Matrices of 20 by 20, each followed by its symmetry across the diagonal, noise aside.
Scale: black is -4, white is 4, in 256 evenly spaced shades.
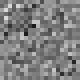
symmetric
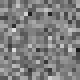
antisymmetric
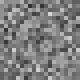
symmetric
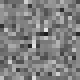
antisymmetric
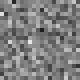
antisymmetric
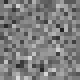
neither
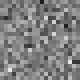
neither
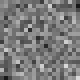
symmetric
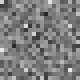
symmetric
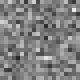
neither
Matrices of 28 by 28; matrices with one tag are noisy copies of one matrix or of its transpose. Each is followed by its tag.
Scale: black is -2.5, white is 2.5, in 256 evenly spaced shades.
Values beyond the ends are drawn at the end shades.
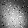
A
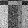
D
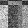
D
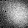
A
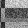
D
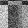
D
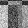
D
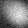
A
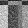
D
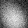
A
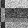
D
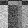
D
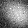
A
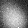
A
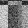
D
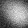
A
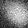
A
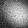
A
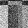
D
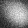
A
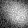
A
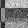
D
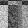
D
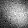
A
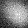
A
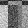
D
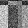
D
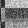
D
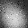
A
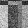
D
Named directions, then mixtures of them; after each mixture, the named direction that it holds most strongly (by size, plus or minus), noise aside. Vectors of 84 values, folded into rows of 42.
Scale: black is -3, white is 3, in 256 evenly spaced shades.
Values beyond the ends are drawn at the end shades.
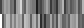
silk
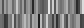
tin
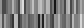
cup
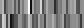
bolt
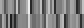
bolt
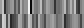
bolt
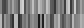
cup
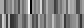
bolt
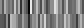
bolt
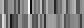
bolt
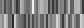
tin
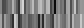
cup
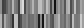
cup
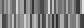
tin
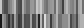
silk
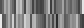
silk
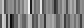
bolt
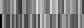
silk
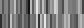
silk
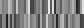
tin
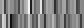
bolt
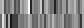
bolt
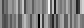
tin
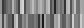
cup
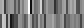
bolt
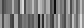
cup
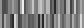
cup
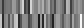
cup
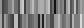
cup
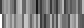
silk
